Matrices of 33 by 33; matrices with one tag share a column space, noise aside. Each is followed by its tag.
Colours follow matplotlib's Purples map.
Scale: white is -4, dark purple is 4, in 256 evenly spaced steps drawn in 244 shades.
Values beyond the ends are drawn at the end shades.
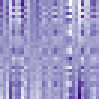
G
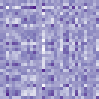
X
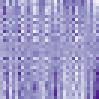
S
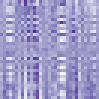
S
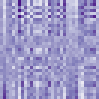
G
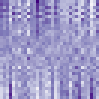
G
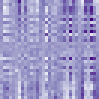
S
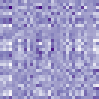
X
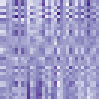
G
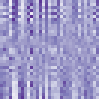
G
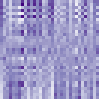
G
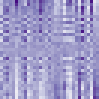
S
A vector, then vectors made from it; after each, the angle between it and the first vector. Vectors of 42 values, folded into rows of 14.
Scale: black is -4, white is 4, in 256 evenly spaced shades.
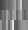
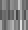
partly aligned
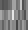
partly aligned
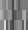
partly opposed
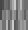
nearly parallel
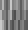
partly opposed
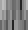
nearly opposite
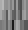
nearly opposite
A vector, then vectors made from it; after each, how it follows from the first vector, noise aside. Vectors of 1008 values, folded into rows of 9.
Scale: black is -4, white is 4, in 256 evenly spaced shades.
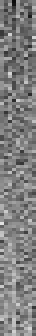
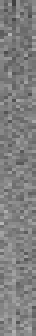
shrunk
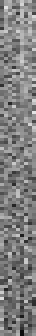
reversed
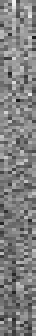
negated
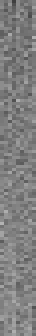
shrunk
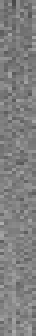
shrunk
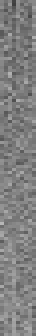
shrunk
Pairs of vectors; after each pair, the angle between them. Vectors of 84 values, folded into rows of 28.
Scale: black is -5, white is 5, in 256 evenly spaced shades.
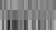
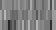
partly aligned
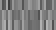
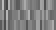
partly opposed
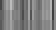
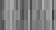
nearly parallel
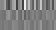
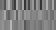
nearly opposite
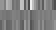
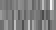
orthogonal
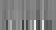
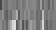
partly aligned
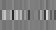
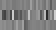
nearly opposite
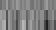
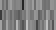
partly opposed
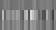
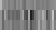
nearly opposite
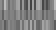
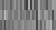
partly aligned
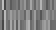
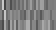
nearly parallel
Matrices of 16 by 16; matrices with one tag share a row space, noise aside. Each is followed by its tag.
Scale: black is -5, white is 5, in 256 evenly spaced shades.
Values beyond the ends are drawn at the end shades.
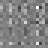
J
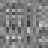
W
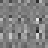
J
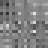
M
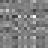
M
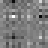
W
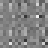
J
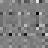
J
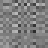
M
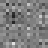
W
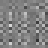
J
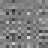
W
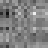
M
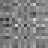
M
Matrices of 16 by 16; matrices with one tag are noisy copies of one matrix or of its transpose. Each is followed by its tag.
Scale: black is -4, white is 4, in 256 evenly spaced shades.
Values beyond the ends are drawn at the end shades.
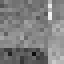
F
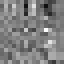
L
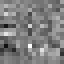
L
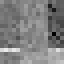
F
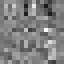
L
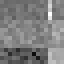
F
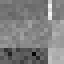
F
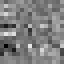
L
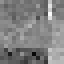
F
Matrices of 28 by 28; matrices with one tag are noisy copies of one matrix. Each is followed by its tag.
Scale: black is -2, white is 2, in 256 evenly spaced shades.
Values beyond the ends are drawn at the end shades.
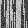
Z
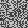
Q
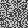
Q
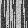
Z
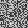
Q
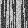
Z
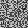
Q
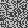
Q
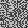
Q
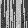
Z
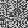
Q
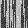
Z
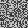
Q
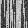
Z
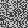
Q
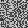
Q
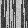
Z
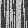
Z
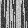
Z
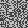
Q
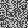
Q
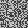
Q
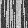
Z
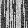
Z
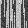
Z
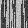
Z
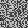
Q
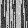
Z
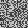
Q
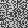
Q
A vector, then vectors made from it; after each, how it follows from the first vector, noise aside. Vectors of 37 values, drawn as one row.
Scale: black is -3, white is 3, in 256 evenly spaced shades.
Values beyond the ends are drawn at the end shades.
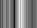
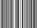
sign-scrambled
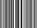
sign-scrambled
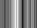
reversed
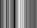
copied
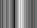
copied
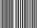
sign-scrambled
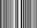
sign-scrambled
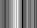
reversed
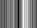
wrapped around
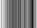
wrapped around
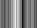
reversed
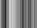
wrapped around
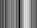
wrapped around
